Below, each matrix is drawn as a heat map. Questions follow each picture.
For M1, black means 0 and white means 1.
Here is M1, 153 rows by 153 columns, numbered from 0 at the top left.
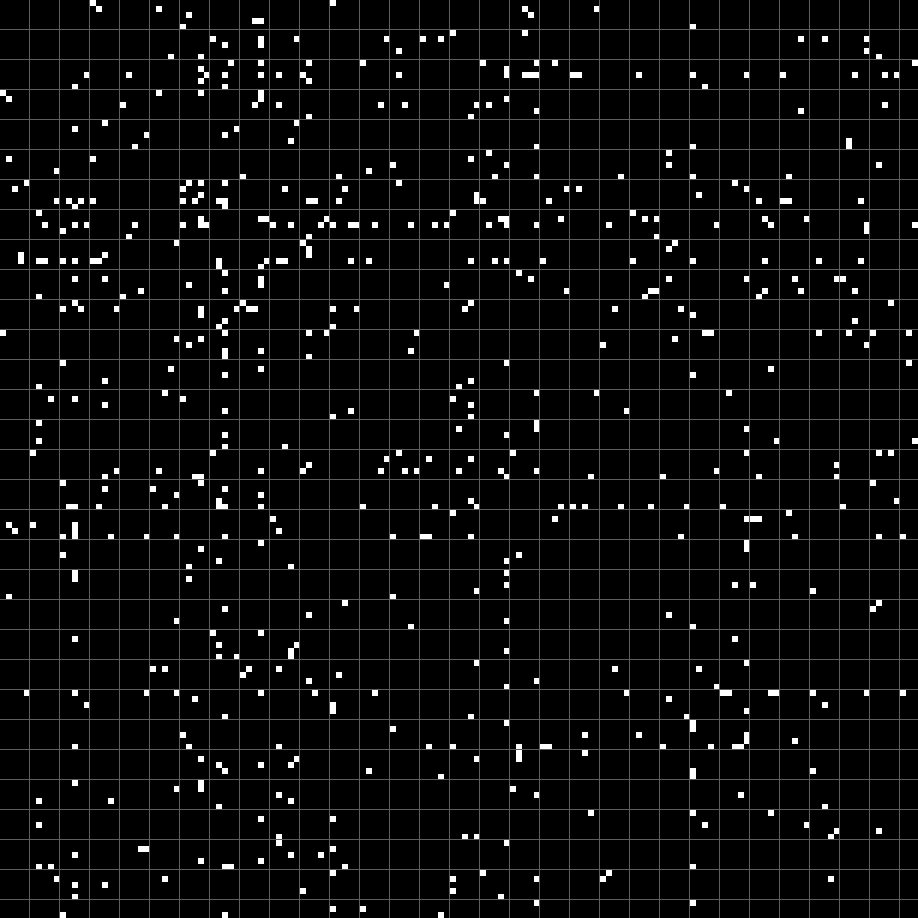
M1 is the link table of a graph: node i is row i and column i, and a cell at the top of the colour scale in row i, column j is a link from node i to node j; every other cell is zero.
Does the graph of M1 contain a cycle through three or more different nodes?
yes
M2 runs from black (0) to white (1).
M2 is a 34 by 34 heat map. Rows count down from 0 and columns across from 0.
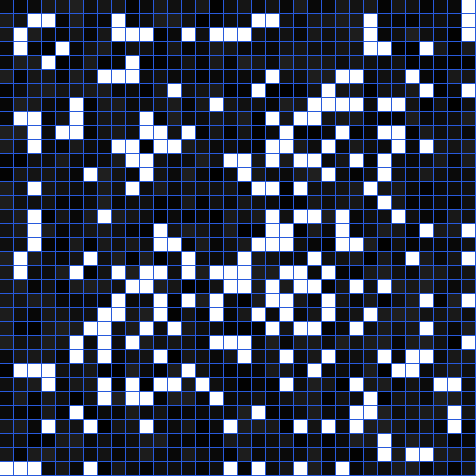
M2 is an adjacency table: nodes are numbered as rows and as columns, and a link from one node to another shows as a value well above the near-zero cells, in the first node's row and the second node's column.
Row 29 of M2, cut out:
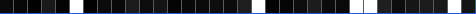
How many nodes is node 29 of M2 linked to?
5
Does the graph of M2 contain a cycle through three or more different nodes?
yes
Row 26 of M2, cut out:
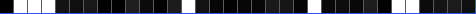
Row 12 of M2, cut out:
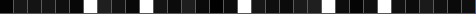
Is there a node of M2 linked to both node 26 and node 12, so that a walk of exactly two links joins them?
no
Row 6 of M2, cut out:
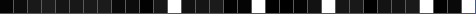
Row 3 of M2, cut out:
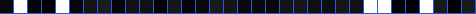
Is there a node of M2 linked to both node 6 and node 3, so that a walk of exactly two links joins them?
yes
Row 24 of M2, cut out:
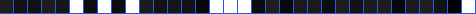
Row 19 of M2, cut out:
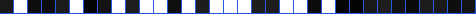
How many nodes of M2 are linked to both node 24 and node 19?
4
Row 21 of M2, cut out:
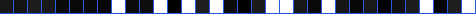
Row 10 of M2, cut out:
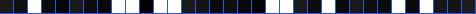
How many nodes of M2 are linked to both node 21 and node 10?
6
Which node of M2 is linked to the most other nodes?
node 19
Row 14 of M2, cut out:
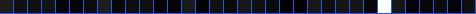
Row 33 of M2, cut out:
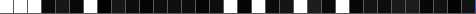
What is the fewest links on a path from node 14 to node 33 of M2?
4
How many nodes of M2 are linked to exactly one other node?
3
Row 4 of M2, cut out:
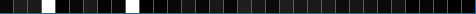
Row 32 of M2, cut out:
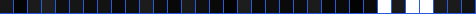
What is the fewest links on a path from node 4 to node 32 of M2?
3
